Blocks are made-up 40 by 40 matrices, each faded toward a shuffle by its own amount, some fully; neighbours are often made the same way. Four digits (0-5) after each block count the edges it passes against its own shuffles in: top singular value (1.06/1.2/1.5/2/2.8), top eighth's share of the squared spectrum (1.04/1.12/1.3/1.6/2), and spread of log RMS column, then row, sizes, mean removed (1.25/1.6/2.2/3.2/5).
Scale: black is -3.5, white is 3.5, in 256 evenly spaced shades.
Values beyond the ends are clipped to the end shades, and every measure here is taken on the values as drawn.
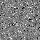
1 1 0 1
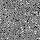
0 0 0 0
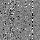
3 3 2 0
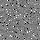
0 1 0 0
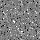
0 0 0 0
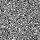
1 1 0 0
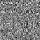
3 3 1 1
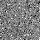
0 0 0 0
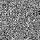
3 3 1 1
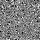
2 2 0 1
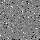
1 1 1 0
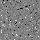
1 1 0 0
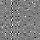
4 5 3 2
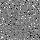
0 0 0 0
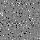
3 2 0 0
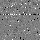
3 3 0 1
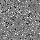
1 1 0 0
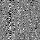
2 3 2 0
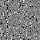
2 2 2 0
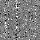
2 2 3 0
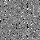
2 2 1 0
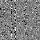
2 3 2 0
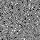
0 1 0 0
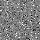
1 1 0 0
